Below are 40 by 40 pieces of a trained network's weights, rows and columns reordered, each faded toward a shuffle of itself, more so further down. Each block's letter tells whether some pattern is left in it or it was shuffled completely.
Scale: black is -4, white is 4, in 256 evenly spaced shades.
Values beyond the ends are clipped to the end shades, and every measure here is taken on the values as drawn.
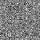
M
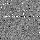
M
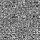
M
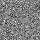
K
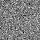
K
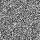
K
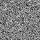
K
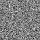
M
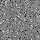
K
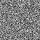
K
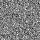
K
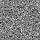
K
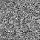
M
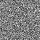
K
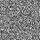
M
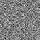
M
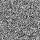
K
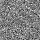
K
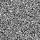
K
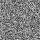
K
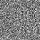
M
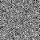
M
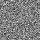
M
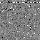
M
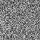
M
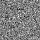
K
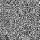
M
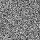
K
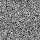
K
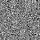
M
